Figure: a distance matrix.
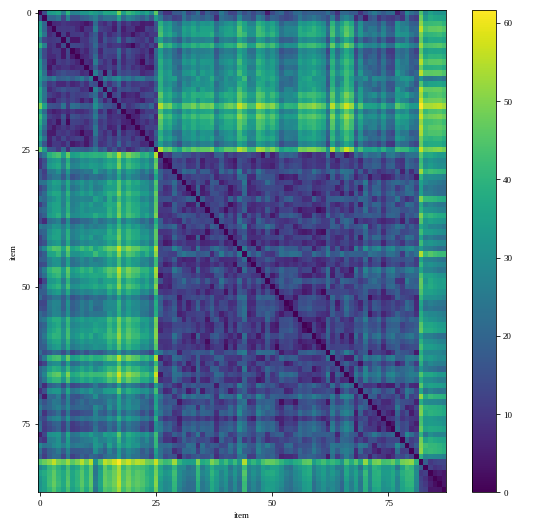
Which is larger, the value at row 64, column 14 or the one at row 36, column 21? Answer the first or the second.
the second
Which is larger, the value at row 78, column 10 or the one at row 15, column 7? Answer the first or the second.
the first
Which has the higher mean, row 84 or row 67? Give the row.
84
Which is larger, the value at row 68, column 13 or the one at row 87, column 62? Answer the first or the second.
the second
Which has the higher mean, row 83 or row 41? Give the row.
83
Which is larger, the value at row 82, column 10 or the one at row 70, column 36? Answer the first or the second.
the first
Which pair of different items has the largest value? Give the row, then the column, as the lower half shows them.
82, 17
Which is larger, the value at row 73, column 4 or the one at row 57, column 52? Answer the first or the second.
the first
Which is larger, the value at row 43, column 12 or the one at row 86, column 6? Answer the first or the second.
the second
